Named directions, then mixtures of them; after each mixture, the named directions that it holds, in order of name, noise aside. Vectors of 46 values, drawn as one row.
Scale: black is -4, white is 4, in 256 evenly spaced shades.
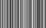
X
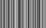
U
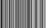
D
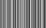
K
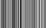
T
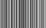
K, X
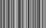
U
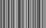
U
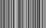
U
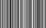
X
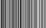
D, T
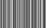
K, X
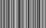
U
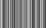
D, T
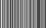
D, X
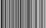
D, T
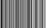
D
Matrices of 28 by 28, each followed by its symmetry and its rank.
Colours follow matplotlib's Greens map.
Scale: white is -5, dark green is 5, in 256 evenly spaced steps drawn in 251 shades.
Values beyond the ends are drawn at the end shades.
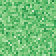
neither, full rank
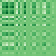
symmetric, rank one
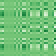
neither, rank one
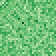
symmetric, full rank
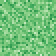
antisymmetric, full rank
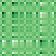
symmetric, rank one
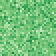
antisymmetric, full rank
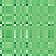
neither, rank one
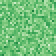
neither, full rank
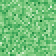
neither, full rank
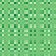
symmetric, rank one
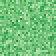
antisymmetric, full rank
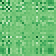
symmetric, rank three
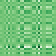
neither, rank one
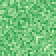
symmetric, full rank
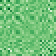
symmetric, rank three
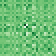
symmetric, rank three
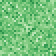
symmetric, full rank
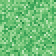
neither, full rank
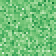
antisymmetric, full rank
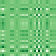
neither, rank one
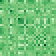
symmetric, rank three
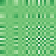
symmetric, rank one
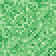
symmetric, full rank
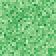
symmetric, full rank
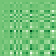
symmetric, rank one
